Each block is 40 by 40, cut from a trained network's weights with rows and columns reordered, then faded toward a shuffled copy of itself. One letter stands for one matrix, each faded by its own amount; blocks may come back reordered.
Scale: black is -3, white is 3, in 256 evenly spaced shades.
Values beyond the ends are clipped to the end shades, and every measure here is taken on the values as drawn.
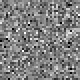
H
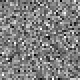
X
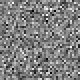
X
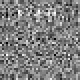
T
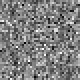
X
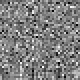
H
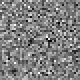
H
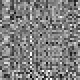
T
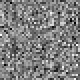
X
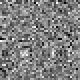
T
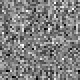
X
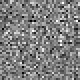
H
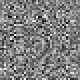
T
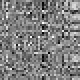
T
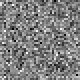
X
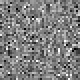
H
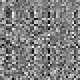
T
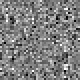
H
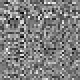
T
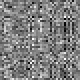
T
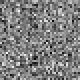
T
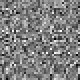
T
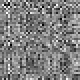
T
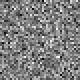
X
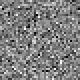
H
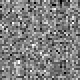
X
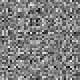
T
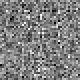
H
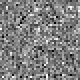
H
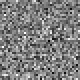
X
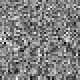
T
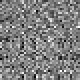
T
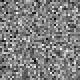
X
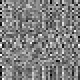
T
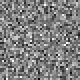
X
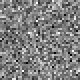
X
